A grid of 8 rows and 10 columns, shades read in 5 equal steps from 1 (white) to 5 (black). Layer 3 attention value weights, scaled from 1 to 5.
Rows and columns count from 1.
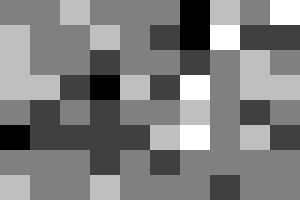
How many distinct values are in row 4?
5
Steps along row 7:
same same up down up down same same same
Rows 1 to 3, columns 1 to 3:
3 3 2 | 2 3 3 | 2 3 3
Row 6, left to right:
5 4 4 4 4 2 1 3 2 4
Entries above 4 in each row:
1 1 0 1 0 1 0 0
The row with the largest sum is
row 6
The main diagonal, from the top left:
3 3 3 5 3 2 3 4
